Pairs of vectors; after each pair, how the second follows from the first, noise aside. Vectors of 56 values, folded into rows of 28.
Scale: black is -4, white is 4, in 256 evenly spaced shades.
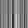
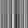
negated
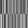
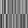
negated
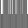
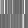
shuffled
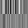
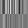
negated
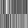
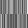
shuffled
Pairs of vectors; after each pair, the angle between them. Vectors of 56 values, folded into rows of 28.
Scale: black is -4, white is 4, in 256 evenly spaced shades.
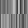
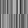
nearly parallel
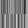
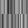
orthogonal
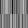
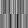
partly opposed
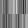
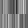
nearly opposite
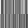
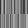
nearly opposite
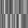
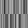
nearly opposite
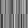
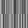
nearly opposite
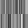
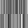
nearly parallel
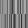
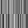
partly opposed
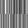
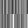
partly opposed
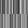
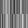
partly aligned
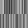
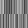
nearly parallel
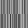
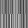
nearly opposite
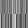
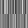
orthogonal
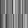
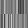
orthogonal
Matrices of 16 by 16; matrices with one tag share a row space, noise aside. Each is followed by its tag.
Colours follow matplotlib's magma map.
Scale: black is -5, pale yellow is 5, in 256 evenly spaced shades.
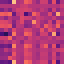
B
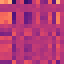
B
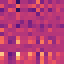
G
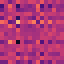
G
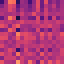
G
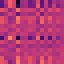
G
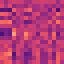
B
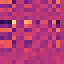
B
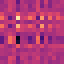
G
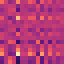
G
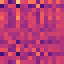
G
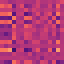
B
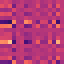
B
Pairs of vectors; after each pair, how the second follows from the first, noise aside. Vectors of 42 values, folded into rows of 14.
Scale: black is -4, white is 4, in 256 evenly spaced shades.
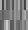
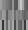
reversed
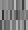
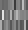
negated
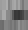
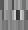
sign-scrambled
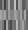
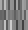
negated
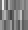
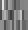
copied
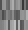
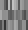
reversed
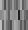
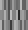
copied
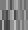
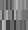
sign-scrambled
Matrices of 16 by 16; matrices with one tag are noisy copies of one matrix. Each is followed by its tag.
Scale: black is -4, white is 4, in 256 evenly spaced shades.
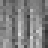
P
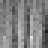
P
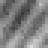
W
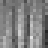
P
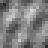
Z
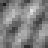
Z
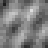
Z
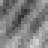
W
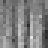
P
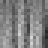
P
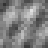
Z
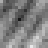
W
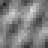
Z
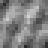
Z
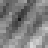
W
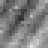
W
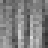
P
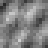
Z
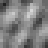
Z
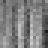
P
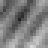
W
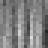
P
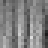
P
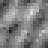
Z
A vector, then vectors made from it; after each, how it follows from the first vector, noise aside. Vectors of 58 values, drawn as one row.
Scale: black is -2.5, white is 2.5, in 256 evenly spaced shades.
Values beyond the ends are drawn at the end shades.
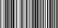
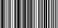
negated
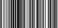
sign-scrambled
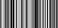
copied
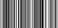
wrapped around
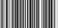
wrapped around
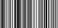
negated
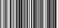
wrapped around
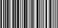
sign-scrambled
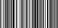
copied
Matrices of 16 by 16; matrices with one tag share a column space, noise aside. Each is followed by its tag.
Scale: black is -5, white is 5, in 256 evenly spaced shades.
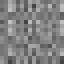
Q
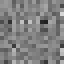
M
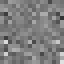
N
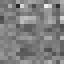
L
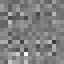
N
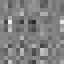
M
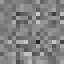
N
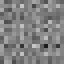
Q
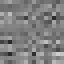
N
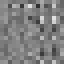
L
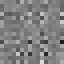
N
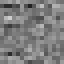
L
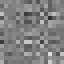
N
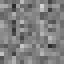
Q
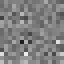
N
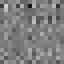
L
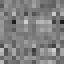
M
